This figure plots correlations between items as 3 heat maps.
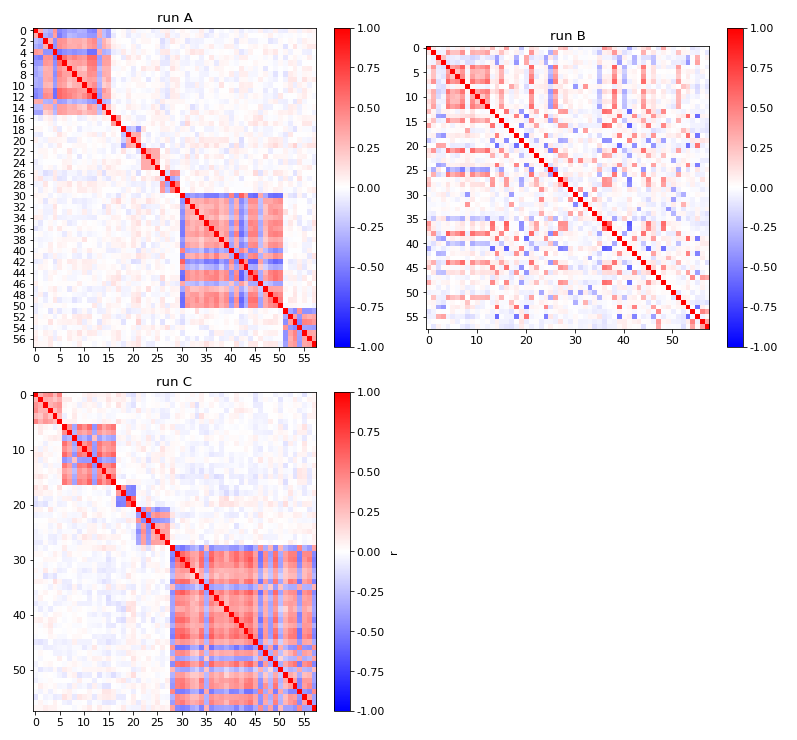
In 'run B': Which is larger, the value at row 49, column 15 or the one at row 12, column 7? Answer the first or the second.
the second
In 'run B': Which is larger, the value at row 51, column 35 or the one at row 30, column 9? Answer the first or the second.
the second
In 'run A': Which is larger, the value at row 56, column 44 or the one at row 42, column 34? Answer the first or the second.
the first
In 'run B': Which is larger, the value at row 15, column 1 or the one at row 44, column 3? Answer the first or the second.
the first
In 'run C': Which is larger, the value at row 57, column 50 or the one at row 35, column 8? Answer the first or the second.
the first
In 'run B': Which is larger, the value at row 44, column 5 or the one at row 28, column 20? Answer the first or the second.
the first
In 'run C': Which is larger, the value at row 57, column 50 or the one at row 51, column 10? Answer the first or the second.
the first
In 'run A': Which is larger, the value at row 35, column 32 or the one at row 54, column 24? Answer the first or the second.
the first
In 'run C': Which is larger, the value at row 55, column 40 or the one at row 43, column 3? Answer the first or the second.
the first
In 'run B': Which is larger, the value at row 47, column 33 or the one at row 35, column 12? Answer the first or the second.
the first
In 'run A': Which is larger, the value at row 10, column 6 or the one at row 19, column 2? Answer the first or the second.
the first
